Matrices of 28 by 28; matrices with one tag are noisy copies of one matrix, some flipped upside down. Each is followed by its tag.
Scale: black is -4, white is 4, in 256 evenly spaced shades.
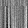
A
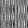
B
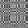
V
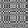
V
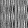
B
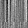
A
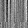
A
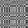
V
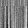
A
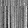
A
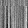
A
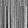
A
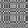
V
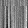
A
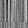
A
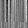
A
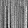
A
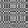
V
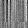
A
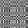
V
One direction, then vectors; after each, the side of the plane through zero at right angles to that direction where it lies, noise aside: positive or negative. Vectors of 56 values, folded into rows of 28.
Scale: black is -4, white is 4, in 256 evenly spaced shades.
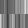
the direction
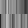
negative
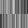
negative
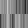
negative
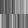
positive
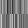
positive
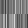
positive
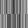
positive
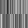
positive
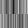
positive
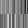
negative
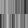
negative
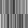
positive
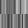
positive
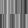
negative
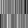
negative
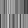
negative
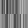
positive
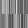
negative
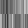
positive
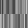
positive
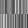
positive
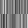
negative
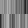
negative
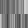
positive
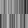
negative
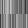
negative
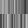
negative
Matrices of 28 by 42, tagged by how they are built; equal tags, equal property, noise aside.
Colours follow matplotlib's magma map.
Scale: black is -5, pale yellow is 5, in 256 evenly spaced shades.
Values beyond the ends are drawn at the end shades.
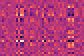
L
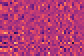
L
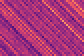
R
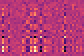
L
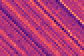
R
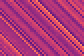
R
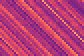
R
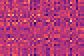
L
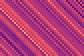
R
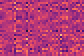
L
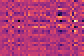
L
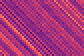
R
